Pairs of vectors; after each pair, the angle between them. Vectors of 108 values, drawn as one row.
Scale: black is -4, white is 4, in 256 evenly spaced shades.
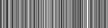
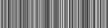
partly opposed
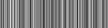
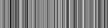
partly opposed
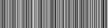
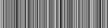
partly opposed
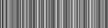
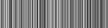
partly opposed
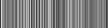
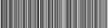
partly opposed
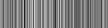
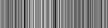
nearly parallel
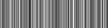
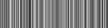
nearly parallel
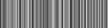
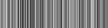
orthogonal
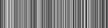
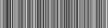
partly opposed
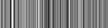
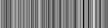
partly aligned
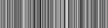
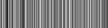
orthogonal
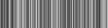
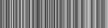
orthogonal
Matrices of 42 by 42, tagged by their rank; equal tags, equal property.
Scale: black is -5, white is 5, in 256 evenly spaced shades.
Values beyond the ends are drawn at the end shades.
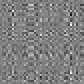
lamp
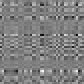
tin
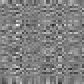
lamp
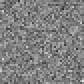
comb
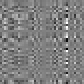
tin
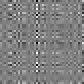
tin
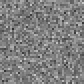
comb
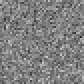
comb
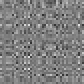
lamp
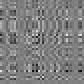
tin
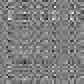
lamp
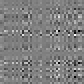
tin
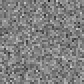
comb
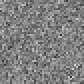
comb
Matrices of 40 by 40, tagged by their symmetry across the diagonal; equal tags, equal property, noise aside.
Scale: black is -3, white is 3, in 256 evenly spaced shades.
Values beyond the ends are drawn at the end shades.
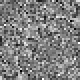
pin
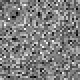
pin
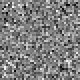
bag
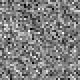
bag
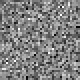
pin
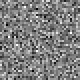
bag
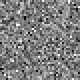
bag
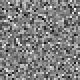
bag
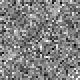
pin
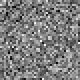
pin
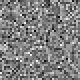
bag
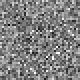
pin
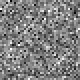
pin
